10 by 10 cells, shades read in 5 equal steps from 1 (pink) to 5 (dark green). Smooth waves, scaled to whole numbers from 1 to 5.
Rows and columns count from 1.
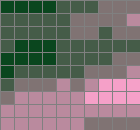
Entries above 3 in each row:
7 5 6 10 8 6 1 0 0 0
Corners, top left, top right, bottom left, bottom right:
5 3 2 3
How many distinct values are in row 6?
4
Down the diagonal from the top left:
5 4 4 5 4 4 2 1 2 3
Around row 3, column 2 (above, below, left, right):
4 5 4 4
